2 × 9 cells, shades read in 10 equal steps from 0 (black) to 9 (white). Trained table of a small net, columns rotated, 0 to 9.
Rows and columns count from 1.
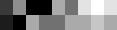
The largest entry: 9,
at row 1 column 8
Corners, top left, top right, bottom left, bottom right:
2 8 1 6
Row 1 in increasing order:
0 0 2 4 5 6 8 8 9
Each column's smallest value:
1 0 0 0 4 4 6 7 6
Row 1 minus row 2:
1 5 -6 -4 2 -2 2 2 2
